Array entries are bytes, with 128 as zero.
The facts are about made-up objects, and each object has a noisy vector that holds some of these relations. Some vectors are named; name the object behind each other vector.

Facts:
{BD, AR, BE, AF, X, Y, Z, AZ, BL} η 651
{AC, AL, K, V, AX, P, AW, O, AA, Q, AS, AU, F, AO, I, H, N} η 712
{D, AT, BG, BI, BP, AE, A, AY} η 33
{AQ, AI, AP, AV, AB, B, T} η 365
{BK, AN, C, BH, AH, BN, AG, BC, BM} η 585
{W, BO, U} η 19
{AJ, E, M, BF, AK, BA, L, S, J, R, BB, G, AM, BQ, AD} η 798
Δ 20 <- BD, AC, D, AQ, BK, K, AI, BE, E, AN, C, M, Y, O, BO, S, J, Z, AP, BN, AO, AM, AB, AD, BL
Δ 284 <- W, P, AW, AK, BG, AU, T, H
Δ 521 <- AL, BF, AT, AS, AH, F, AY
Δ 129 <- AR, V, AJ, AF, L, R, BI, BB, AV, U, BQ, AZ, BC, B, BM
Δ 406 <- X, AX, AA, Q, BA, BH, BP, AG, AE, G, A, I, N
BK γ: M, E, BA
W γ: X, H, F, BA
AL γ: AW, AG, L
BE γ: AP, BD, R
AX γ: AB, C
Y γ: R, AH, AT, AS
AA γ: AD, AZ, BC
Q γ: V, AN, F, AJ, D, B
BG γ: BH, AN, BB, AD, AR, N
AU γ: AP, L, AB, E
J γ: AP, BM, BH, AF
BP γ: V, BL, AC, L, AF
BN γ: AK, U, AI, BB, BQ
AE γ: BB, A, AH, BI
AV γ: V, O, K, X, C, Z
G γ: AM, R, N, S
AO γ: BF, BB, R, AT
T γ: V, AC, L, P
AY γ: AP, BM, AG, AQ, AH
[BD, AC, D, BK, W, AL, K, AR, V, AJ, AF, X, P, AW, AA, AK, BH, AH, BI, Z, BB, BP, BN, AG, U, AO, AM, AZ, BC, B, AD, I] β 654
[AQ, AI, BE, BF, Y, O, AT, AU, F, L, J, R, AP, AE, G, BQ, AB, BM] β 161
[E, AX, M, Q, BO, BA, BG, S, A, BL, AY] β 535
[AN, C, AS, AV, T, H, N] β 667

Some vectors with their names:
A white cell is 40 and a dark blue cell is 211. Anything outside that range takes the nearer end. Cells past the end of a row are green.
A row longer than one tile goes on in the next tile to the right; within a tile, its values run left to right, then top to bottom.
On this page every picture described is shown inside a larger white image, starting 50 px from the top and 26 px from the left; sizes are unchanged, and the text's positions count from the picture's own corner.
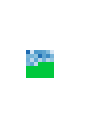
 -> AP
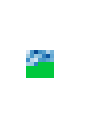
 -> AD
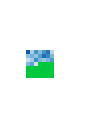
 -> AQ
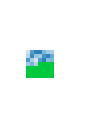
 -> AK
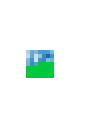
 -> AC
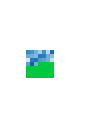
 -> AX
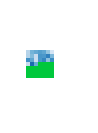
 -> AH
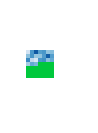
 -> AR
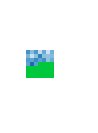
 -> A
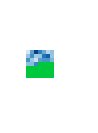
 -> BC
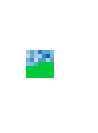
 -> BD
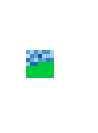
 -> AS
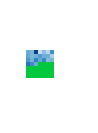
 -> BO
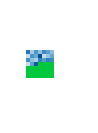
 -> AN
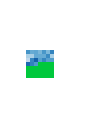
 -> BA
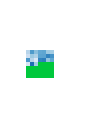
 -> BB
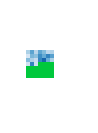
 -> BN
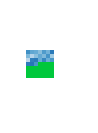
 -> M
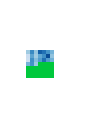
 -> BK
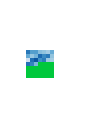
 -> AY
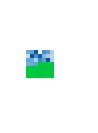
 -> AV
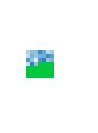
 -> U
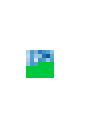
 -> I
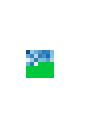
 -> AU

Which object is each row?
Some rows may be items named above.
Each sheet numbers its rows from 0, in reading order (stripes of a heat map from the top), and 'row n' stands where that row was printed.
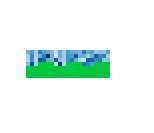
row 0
AL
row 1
AO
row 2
AY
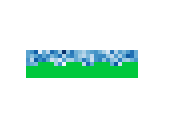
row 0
BG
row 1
AB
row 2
AH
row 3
AT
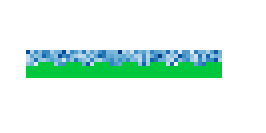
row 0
F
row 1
C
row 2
AT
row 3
BO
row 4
AL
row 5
AE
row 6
T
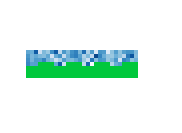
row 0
S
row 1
L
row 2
AE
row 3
AM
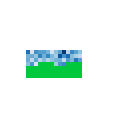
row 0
AP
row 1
C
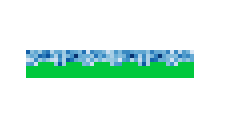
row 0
J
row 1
AL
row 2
AP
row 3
BH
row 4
AL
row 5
BM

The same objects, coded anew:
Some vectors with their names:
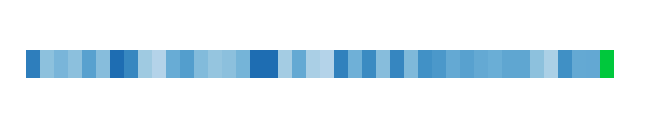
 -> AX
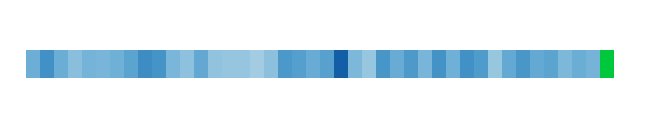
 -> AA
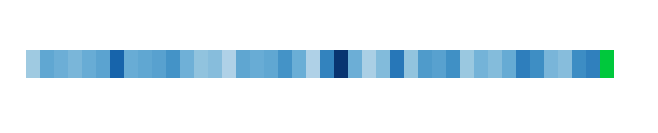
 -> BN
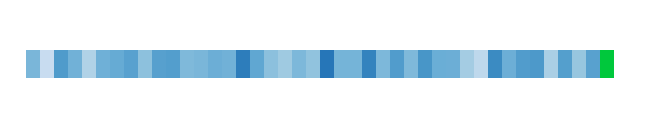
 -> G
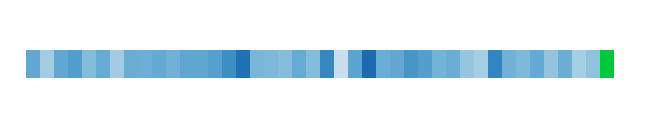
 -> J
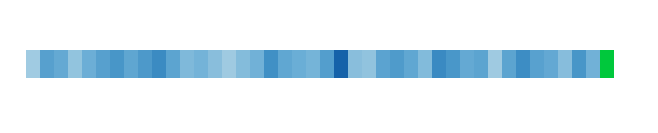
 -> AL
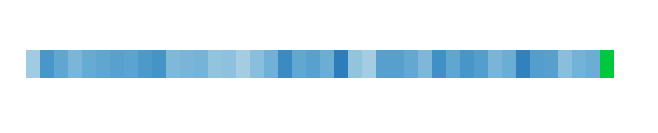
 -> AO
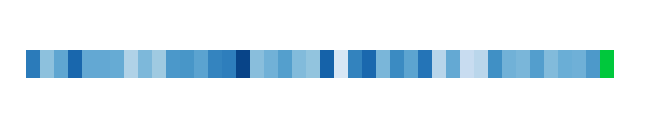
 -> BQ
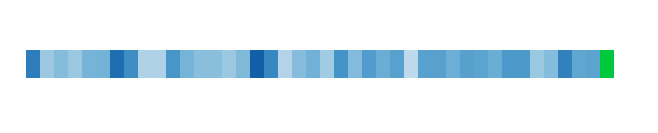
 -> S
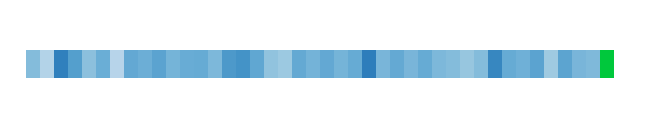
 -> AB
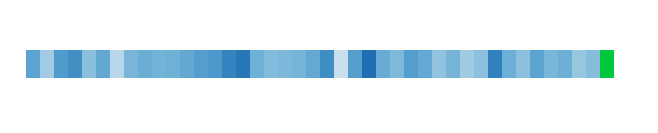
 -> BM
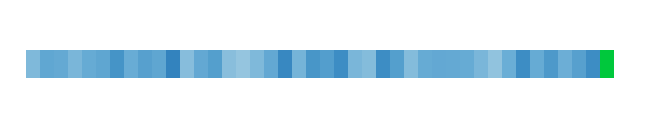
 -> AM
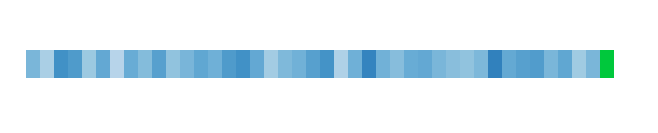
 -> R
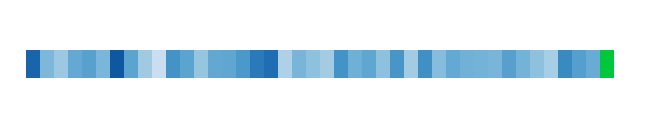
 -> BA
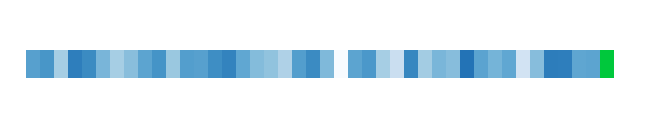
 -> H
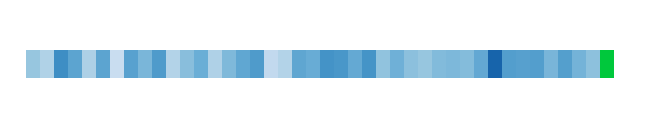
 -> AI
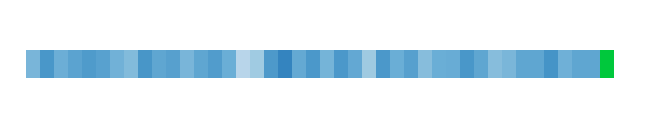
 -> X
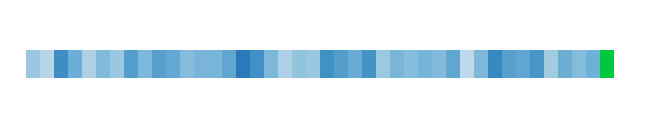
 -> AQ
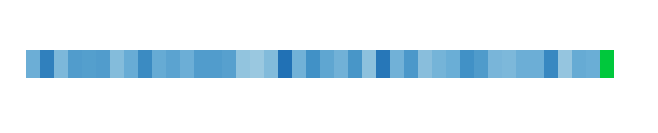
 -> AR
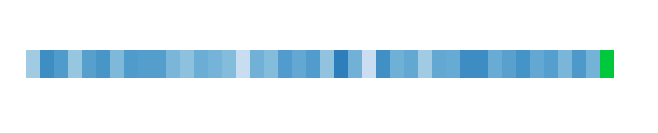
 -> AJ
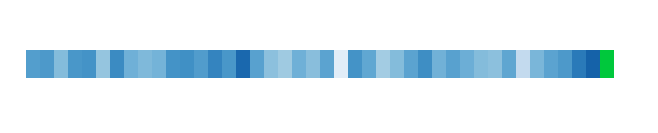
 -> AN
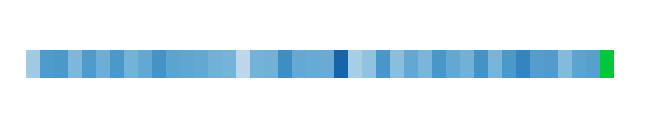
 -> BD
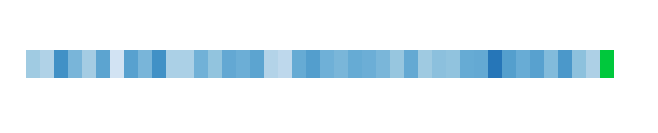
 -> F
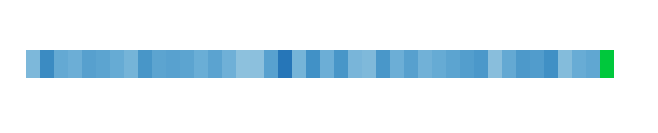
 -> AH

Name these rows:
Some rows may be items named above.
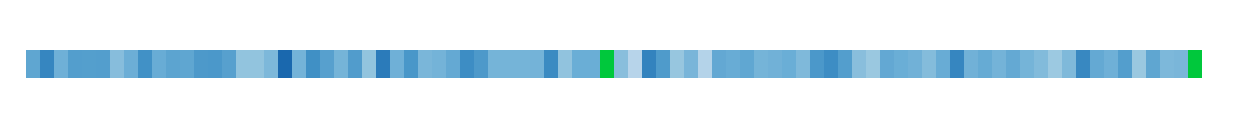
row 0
AR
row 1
AB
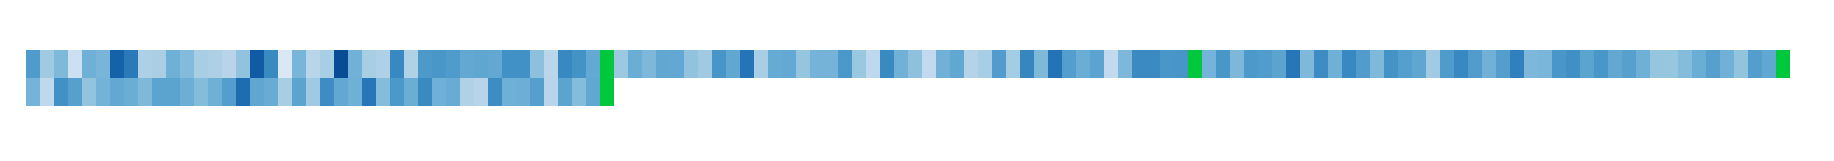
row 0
Q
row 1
AV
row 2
BK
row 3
AU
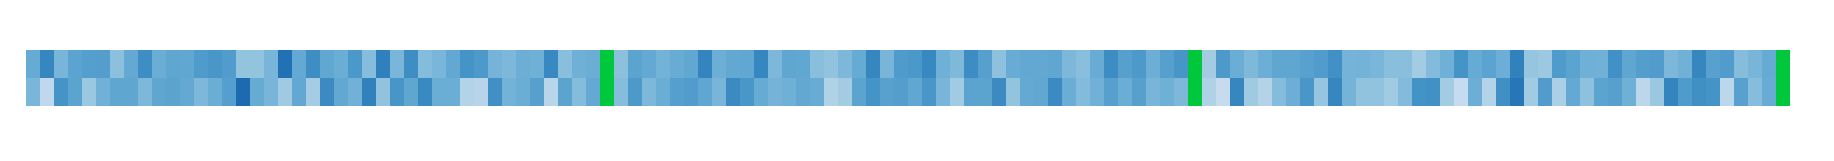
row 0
AR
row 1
AM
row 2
AO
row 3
AU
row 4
W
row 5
BE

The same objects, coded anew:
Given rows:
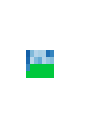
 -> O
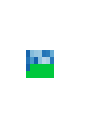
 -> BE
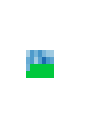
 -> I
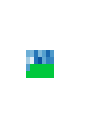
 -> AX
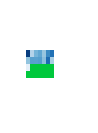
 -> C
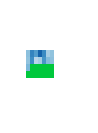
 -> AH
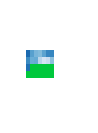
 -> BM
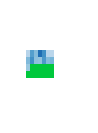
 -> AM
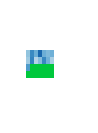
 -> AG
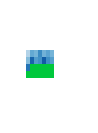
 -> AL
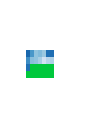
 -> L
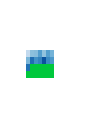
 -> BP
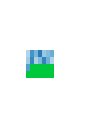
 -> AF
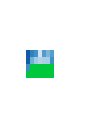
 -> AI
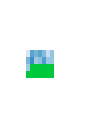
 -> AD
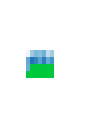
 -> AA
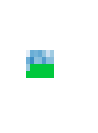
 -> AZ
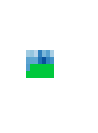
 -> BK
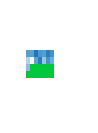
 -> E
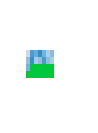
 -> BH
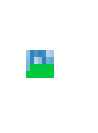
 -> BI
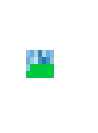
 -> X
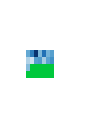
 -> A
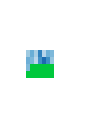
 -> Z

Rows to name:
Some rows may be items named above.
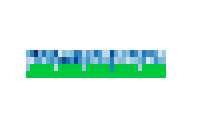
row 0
A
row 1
AV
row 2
AM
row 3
AB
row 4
BB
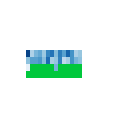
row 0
C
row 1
AH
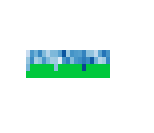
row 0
BH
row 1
BO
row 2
J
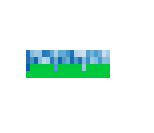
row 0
BE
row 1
AO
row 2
AR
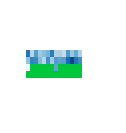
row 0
AN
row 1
W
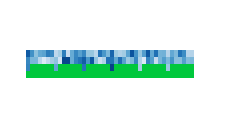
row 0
AP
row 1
Q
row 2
G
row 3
AU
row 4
S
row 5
AM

